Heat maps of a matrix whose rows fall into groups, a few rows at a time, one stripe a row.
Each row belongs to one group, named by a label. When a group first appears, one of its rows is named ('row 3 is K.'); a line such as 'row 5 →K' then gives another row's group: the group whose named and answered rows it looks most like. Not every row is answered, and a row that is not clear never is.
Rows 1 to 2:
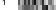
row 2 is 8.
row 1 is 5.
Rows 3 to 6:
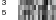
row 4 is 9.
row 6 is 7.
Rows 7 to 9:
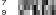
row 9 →9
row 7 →8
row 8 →5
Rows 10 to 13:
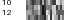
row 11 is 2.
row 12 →5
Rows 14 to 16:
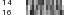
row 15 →7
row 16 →7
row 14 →2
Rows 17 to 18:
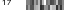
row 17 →7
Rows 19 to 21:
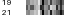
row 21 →9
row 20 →2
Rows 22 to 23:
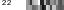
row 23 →5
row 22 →9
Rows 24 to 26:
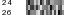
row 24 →2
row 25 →7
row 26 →9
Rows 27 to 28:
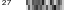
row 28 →8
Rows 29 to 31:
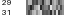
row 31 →9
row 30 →2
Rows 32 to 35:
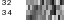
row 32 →9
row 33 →8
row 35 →5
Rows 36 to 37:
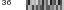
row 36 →9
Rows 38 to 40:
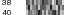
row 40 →8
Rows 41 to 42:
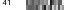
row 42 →5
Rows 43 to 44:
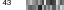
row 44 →8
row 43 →9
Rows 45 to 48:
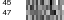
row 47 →8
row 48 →2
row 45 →5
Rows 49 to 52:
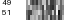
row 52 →9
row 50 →9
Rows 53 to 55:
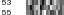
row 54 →2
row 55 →7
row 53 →5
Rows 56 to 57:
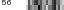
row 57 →8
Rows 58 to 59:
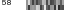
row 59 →9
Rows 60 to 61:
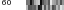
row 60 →2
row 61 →8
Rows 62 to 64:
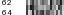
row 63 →7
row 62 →7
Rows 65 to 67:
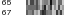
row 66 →5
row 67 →2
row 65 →7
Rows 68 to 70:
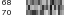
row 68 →7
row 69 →9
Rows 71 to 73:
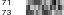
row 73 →2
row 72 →9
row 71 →8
